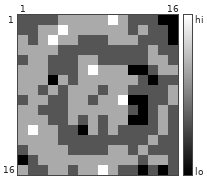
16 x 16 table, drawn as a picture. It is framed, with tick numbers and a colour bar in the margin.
Average level on the scale: 50%. Seam: vertical, 70% of the way across, the left part higher. Rings: centred on the centre. Odd rows or columns: none.
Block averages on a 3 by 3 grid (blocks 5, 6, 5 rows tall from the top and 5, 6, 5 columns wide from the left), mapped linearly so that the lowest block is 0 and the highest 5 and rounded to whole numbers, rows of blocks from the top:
430 / 350 / 431
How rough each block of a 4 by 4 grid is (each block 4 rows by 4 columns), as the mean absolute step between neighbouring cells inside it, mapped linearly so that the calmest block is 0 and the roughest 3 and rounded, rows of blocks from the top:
1011 | 1113 | 1232 | 1013
